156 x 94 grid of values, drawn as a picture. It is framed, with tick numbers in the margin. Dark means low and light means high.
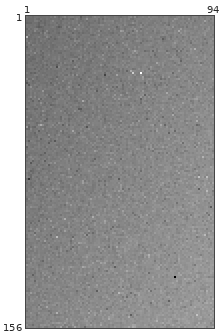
No regular stripes run through it. There is an overall slope up to the bottom right. The distribution is heavy-tailed on both sides. Neither half mirrors the other. No row or column stands out. Fine speckle covers the field.
